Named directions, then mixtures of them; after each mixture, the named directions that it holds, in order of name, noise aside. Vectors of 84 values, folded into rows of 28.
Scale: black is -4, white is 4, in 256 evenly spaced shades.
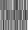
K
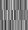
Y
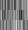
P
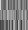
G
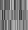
K, P, Y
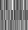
K, Y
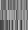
G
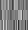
G, K, P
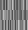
K, Y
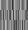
P, Y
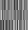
G, K, P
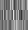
P, Y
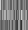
G, P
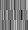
P, Y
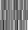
G, K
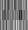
P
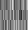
K, P, Y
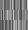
G, P, Y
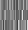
G, K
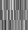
Y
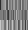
G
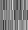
G, K, Y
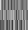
G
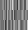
G, K, Y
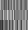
G, Y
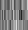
P, Y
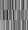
G, Y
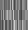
G, P, Y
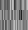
K, P, Y
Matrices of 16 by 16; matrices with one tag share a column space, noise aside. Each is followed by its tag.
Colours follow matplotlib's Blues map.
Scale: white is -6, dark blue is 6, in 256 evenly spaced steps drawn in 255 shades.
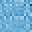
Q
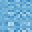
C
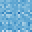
C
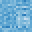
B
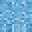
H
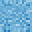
H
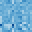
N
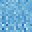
N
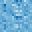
Q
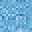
B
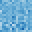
N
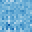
N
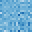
C
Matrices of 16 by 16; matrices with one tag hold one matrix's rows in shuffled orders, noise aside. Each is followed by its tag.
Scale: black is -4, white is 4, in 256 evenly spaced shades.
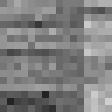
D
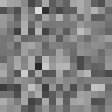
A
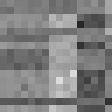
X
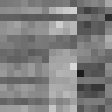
X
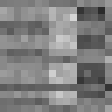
X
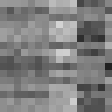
X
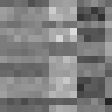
X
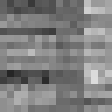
D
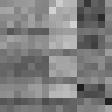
X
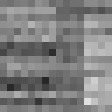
D
